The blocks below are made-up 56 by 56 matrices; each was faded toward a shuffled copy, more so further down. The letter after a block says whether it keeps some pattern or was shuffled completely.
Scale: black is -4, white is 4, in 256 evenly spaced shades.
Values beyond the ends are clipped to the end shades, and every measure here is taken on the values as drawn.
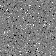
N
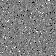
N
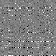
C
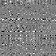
C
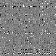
C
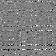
C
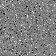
N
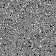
N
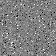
N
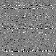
C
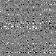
C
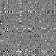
C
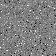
N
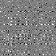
C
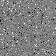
N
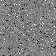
N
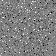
N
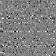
C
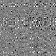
C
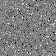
N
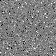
N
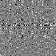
C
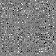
C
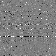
C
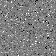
N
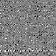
C
